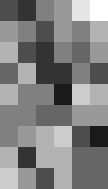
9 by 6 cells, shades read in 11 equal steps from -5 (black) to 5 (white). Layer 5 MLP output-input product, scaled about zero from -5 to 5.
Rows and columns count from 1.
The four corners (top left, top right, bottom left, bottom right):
-2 5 3 -1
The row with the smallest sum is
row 4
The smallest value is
-4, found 2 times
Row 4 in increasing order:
-3 -3 -2 -1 0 2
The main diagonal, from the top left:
-2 0 -3 -3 3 1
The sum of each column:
7 -4 -7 1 3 3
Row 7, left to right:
0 1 2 3 -2 -4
